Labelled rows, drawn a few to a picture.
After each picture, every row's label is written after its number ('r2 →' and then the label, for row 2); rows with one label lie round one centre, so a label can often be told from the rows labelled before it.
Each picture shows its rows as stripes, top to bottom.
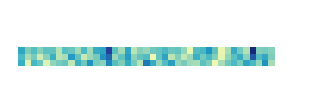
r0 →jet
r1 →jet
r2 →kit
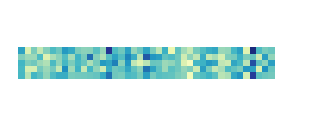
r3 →jet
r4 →kit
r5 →jet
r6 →kit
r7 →jet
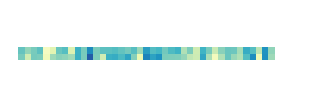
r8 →kit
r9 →kit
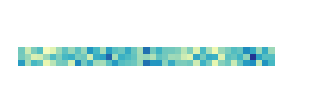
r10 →kit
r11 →jet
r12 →kit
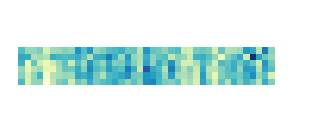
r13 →kit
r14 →jet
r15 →kit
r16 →kit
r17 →kit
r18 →kit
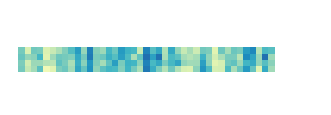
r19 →kit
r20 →kit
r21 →kit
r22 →kit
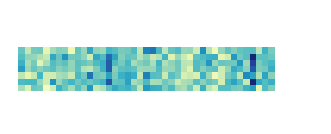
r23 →kit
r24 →jet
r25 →jet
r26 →jet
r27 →kit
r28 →jet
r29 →kit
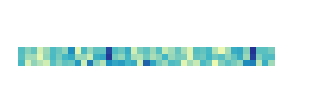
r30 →jet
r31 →jet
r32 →kit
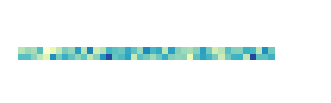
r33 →kit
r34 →jet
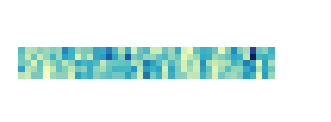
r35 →jet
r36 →jet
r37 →kit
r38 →kit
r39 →kit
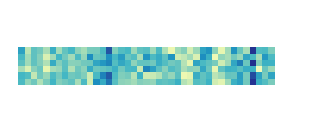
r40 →jet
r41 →kit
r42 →jet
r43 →kit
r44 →jet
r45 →jet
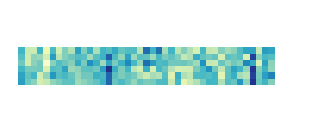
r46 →kit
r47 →jet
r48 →kit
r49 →jet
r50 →jet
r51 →jet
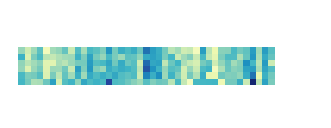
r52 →kit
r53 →kit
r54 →kit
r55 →kit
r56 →kit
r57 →jet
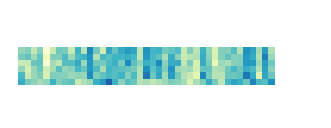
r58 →kit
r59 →kit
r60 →kit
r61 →kit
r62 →kit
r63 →jet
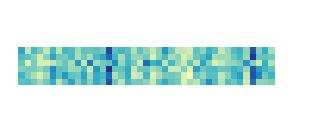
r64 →jet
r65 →jet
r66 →kit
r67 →jet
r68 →jet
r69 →jet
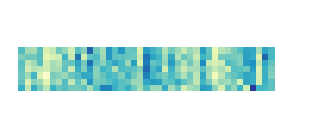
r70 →kit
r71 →kit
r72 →kit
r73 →kit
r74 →kit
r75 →kit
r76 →jet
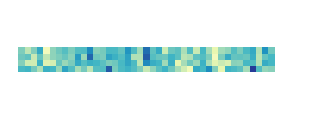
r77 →kit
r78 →kit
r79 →kit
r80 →jet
